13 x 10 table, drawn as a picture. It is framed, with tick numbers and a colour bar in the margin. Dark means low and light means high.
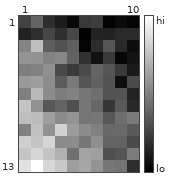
The bottom left is the ninth with the highest average. Values change most from cell to cell in the top left. There is an overall slope up to the bottom left. Neither half mirrors the other.
